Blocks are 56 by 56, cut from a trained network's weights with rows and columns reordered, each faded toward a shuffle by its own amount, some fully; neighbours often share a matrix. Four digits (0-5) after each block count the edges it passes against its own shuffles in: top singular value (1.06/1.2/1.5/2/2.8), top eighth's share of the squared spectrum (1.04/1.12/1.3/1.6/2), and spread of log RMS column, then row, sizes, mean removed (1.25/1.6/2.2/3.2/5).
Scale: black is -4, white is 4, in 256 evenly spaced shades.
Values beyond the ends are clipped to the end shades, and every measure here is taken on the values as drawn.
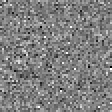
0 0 0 0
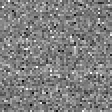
1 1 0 0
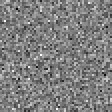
1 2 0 0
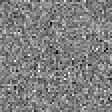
0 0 0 0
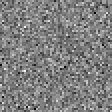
1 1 0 0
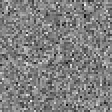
1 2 0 0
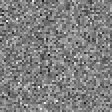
0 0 0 0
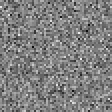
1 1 0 0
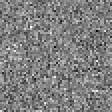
1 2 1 1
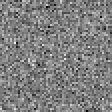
0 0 0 0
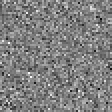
0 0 0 0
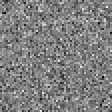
0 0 0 0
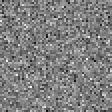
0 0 0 0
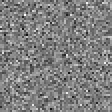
2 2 0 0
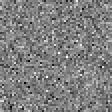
2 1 0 0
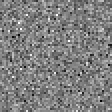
2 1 0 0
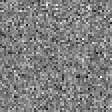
3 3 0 1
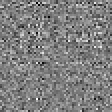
4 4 2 3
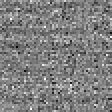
2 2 2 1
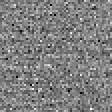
2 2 1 0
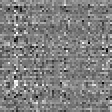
3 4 3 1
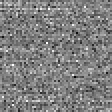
2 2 0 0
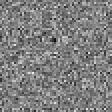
3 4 1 2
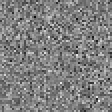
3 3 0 1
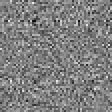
3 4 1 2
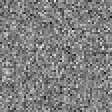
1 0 0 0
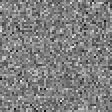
1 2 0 0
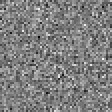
1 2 0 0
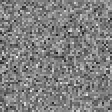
2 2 0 1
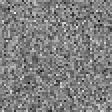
1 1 0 0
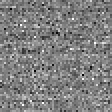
2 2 1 0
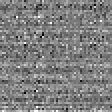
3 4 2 2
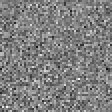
2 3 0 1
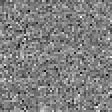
0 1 0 0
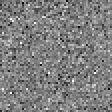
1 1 1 0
